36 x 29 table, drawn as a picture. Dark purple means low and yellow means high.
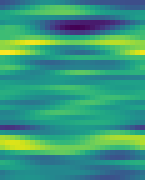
The top middle is the roughest part. The top middle is the ninth with the lowest average. There is no overall slope. The grain runs across in streaks.
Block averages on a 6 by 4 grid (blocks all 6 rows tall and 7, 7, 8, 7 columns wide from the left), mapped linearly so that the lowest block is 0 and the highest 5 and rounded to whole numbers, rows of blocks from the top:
2 2 0 1 | 5 3 3 5 | 3 2 2 2 | 2 3 3 3 | 3 3 4 4 | 2 2 1 1
